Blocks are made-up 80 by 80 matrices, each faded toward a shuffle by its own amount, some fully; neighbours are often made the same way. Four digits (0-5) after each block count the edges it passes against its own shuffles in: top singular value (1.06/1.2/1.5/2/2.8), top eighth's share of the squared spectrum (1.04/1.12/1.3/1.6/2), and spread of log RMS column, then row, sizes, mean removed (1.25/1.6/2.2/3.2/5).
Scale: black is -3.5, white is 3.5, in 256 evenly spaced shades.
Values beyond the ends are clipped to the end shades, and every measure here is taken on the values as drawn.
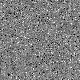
0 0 0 0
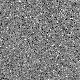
1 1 0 0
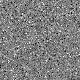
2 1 0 0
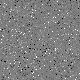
0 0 0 0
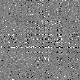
4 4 2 3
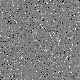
0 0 0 0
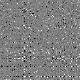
4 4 2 2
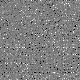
3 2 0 1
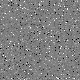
2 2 0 1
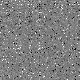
2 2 1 1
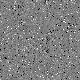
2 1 0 0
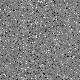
0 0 0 0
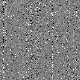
2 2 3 0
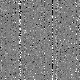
3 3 3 0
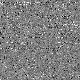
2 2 0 2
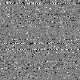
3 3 0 3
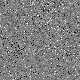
0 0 0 0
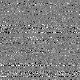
2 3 0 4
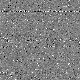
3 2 0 2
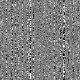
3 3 4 0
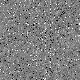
1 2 1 0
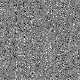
1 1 2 0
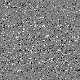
1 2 0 2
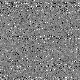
1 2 0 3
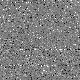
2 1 0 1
